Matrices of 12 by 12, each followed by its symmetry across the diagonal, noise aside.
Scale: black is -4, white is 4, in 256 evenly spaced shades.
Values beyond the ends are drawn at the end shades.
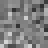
antisymmetric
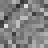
symmetric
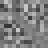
antisymmetric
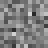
antisymmetric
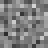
antisymmetric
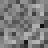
symmetric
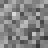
symmetric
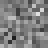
antisymmetric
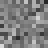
antisymmetric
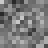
symmetric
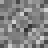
symmetric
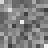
symmetric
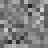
antisymmetric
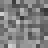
antisymmetric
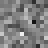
antisymmetric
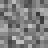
antisymmetric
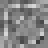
symmetric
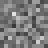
symmetric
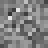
symmetric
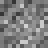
symmetric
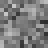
symmetric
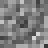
symmetric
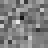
antisymmetric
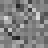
antisymmetric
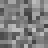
antisymmetric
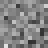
symmetric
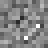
symmetric
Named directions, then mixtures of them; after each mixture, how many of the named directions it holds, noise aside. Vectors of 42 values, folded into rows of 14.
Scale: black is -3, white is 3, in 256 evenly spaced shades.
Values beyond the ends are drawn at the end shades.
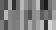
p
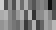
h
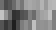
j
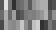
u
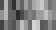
two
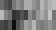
one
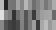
three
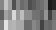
three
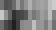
one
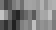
one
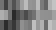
two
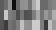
three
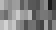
three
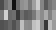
three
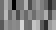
three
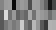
three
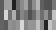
two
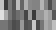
two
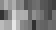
one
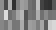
two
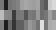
three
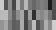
one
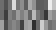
two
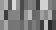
one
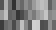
two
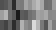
three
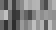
two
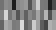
three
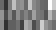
three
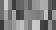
one
